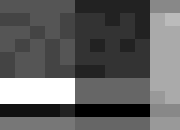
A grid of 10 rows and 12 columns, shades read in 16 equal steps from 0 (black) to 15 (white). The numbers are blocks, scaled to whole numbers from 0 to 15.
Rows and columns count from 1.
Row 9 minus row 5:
-3 -4 -4 -3 -3 -3 -3 -3 -3 -3 -2 -2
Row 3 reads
5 5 4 5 4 3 3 3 3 2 10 10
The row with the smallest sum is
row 9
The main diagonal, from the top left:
5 4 4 4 5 2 6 6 0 6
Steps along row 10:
same same same same down same same same same up same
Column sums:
65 66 67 65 66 34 33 34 34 33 94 96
